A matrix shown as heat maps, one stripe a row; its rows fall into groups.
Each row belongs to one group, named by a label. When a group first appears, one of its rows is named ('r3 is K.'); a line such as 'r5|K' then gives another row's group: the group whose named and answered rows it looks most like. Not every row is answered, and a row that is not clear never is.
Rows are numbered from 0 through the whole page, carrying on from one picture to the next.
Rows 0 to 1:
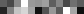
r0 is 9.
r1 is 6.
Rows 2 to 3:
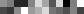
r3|9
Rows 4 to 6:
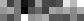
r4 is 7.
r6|9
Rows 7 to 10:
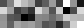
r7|6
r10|7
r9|7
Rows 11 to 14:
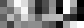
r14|7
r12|6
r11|6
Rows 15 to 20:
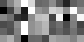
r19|9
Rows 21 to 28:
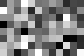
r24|6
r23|6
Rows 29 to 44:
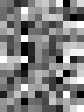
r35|7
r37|6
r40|7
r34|9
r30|9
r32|7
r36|7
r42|6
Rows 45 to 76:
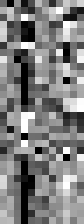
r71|7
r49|7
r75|7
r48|7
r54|7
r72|7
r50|7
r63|9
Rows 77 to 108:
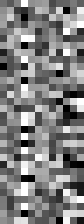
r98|9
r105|7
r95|7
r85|9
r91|7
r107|7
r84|6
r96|9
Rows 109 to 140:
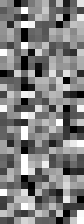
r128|9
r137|6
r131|9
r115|9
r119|6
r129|7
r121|7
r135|7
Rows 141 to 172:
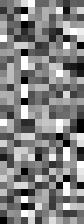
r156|9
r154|6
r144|7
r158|7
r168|7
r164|7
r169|9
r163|6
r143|9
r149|9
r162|6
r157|9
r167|6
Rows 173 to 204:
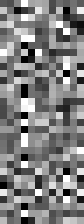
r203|9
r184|6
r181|7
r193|9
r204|7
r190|9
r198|6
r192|9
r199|6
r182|6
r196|9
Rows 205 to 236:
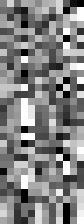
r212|7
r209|6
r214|7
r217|6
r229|6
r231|9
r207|7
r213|9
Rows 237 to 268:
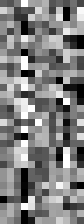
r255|9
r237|9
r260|6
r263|7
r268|7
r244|7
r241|7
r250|7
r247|7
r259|6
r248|6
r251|6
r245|6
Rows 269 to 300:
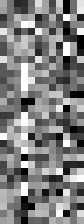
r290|9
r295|9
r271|6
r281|9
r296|6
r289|6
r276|6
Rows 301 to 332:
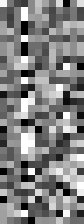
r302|9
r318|7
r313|7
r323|7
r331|6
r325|6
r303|9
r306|9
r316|9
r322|9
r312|9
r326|7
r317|6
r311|7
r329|6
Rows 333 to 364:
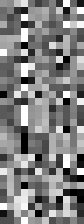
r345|9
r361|6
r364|9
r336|7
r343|9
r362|6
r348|9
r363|6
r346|6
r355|6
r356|6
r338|6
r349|9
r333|6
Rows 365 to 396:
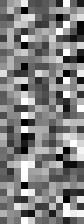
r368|6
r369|7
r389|9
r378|6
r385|7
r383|9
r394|6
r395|7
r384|7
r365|6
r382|7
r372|6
